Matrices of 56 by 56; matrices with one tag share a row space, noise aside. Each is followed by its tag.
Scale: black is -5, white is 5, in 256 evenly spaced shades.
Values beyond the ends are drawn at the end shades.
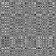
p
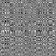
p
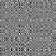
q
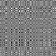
q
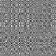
q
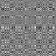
p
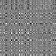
q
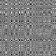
q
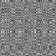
p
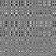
q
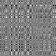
q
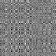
q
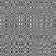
q
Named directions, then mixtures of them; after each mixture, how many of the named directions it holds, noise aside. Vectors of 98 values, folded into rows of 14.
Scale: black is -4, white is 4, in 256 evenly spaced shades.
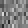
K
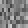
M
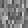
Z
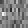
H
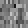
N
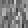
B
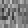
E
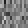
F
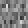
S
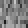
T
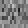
two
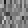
one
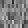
two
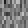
one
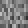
one
